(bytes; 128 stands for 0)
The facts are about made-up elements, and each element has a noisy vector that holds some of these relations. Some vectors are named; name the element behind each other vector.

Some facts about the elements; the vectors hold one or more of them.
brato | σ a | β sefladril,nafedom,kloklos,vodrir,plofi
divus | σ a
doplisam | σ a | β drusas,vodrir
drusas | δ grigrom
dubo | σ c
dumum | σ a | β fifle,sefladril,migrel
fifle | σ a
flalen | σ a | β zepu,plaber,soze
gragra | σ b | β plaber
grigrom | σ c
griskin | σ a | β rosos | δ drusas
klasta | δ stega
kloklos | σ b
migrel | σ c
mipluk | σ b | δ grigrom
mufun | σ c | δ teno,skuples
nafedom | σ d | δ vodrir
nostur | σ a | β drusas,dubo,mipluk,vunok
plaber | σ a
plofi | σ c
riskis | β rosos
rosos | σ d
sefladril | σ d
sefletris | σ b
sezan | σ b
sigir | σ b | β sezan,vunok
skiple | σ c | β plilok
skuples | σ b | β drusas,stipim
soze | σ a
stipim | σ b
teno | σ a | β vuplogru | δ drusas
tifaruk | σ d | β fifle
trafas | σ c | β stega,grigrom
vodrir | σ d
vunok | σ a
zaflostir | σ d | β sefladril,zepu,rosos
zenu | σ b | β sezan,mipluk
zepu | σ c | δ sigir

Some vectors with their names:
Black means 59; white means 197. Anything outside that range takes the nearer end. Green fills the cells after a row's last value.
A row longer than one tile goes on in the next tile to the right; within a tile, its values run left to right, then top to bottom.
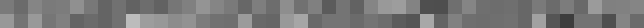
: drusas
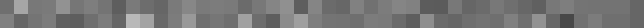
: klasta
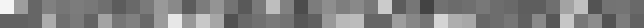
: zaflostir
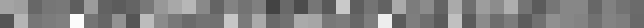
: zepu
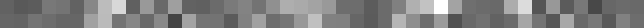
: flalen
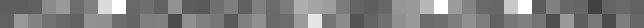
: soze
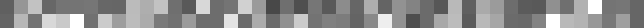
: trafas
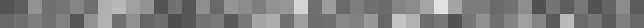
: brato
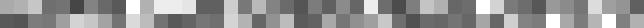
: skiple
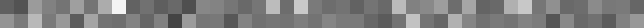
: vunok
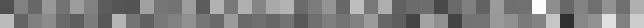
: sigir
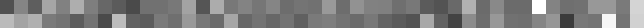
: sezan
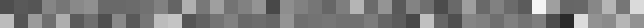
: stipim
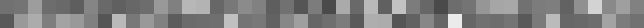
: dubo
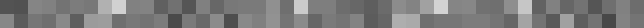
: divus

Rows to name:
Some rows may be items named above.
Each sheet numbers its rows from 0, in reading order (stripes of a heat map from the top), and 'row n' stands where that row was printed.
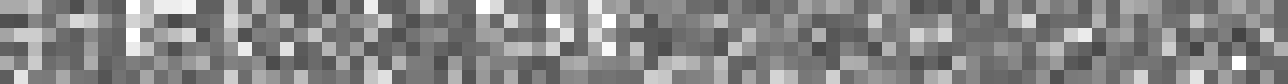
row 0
skiple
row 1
mufun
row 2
plilok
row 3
teno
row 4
plofi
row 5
stega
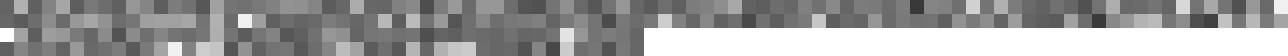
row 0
riskis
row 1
kloklos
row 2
rosos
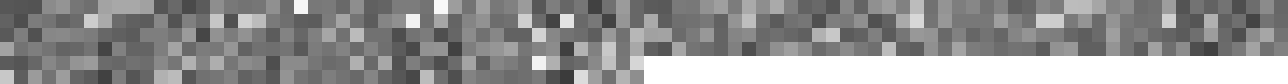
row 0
griskin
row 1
dumum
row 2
sefletris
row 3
vuplogru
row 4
stipim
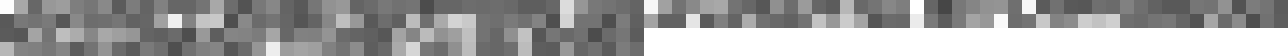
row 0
rosos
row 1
tifaruk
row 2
fifle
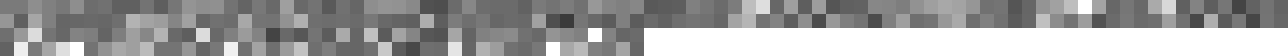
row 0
drusas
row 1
flalen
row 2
grigrom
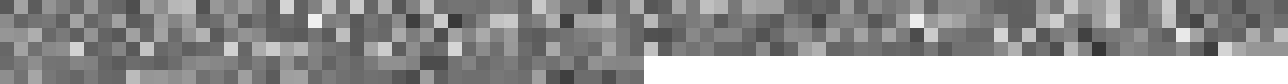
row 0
gragra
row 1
fifle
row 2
migrel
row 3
skuples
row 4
drusas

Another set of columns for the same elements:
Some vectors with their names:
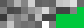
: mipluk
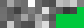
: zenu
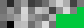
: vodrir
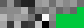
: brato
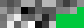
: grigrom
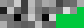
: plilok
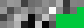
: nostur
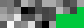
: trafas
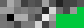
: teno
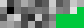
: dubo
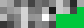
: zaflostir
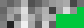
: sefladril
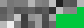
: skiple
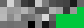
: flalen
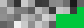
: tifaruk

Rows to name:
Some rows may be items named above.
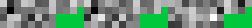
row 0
dubo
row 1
dubo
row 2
zaflostir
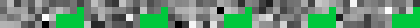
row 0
dumum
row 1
griskin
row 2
rosos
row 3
plofi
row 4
vunok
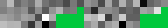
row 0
dumum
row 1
zepu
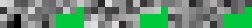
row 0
riskis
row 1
migrel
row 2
divus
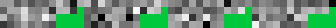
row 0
zaflostir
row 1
drusas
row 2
zepu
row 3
fifle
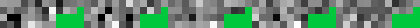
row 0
vuplogru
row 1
stega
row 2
sefletris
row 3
gragra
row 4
mufun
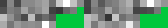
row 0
kloklos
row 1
kloklos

